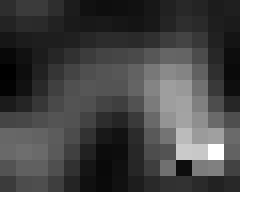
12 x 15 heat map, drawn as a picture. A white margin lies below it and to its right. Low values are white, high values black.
Roughest part: bottom right. Odd patch: rougher, in the bottom right. Histogram: skewed, a long tail of low values.
